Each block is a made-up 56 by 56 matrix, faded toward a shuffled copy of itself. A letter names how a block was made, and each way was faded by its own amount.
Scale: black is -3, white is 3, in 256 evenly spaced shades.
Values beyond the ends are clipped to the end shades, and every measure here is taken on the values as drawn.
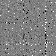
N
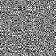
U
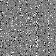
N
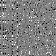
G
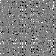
G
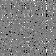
G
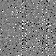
G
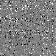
N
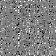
G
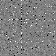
N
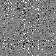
N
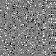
G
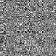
U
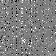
G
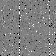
G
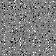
N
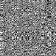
U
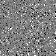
N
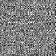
U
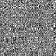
U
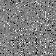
N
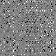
G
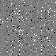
G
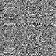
U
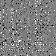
N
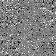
N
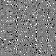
G
